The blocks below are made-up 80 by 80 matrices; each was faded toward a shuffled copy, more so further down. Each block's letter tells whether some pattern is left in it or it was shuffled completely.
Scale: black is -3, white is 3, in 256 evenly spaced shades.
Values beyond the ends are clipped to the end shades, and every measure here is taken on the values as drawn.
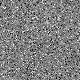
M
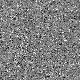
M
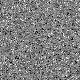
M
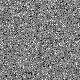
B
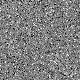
B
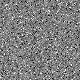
M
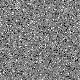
M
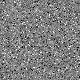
M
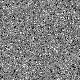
B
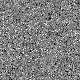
B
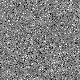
M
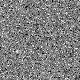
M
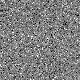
M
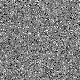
M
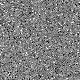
B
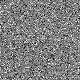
B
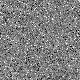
B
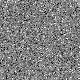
M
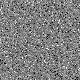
M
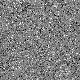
M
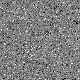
B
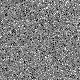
B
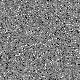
B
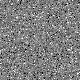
M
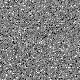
M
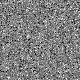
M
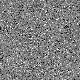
M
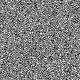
B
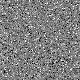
M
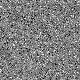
B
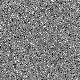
B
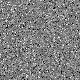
B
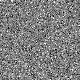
B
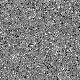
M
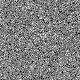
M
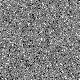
B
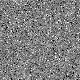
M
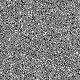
B
